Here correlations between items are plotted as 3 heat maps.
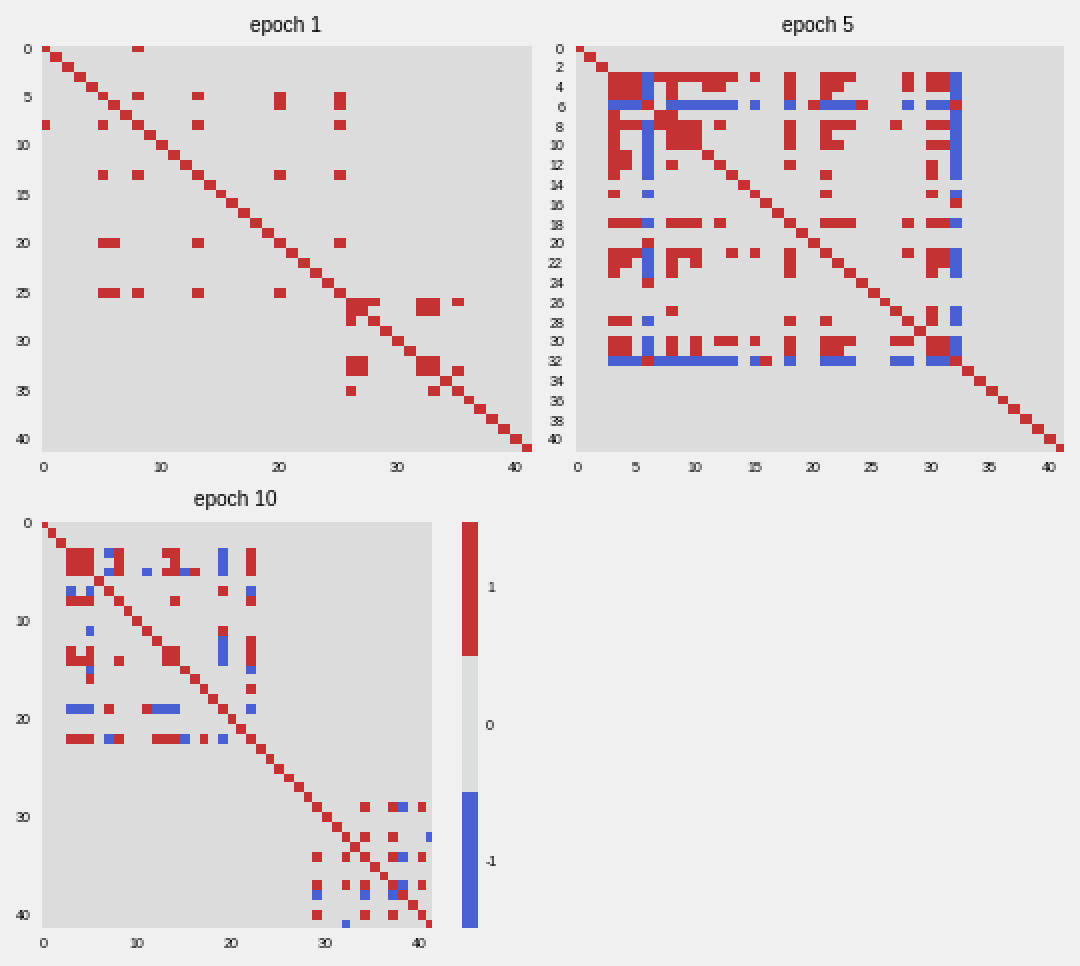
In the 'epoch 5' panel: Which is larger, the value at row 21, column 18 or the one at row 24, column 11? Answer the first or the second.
the first
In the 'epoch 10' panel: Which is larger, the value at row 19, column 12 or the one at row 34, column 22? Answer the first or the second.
the second
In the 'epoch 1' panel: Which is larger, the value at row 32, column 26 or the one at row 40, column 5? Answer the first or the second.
the first
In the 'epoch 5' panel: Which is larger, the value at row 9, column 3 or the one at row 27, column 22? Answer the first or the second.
the first
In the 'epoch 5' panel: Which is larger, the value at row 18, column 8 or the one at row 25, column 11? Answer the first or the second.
the first
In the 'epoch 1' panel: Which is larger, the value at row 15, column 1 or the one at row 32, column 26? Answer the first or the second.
the second
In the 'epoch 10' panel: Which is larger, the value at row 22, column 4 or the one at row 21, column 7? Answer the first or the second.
the first
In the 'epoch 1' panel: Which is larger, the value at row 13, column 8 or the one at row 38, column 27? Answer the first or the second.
the first
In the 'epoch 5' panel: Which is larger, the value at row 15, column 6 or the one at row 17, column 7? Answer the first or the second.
the second
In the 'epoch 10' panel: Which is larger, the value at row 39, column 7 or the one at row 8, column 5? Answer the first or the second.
the second
